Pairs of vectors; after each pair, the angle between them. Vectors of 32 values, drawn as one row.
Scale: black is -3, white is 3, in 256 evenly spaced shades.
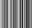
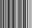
partly opposed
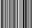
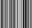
nearly parallel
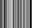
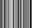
nearly parallel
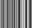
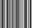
partly aligned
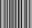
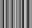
partly opposed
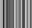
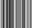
nearly parallel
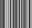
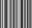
orthogonal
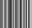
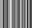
nearly opposite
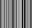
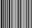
partly opposed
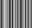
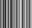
partly opposed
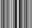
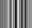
partly aligned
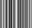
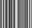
nearly parallel
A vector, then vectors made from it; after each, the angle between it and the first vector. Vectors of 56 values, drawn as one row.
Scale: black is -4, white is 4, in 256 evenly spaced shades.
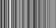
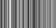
nearly parallel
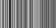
nearly opposite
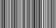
partly aligned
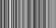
nearly parallel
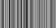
partly opposed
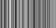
nearly parallel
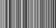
partly opposed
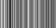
nearly opposite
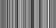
orthogonal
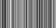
orthogonal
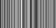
orthogonal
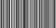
orthogonal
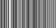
nearly parallel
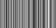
partly aligned
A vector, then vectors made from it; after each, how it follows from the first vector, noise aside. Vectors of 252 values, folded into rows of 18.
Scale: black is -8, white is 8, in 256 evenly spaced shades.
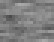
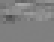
partly zeroed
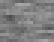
copied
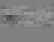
partly zeroed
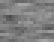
copied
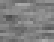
copied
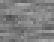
copied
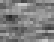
scaled up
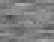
copied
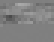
partly zeroed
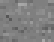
partly zeroed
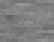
shrunk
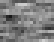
scaled up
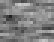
scaled up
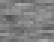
copied
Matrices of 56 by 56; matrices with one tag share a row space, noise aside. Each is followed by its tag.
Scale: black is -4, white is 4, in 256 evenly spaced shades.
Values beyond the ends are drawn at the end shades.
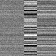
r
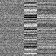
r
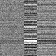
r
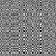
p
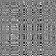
p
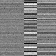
r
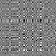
p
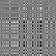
p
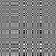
p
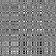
p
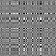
p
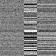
r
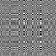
p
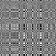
p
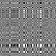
p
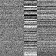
r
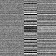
r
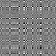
p
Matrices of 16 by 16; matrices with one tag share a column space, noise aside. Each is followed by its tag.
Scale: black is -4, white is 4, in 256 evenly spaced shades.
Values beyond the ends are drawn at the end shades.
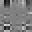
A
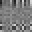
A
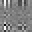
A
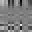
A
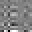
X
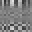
A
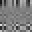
A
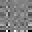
X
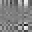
A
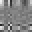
A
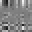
A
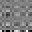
X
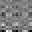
X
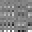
X
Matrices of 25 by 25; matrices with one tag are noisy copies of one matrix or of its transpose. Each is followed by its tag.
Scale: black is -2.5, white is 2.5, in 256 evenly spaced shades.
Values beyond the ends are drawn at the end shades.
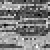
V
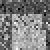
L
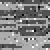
V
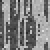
V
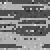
V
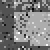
L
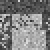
L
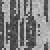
V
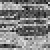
V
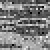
V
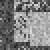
L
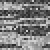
V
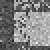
L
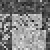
L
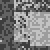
L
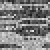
V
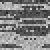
V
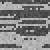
V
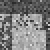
L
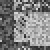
L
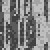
V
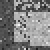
L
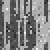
V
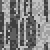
V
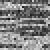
V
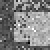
L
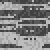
V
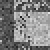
L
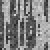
V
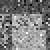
L
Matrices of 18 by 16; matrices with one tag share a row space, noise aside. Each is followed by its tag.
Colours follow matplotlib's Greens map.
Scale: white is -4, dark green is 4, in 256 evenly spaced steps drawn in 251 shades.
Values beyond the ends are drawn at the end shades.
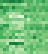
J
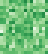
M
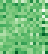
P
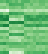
J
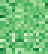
M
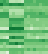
J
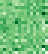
P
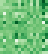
P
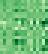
P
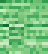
J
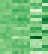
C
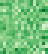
P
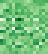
M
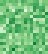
M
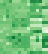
C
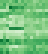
J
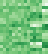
C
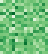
M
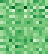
M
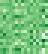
P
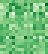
M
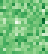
P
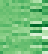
C
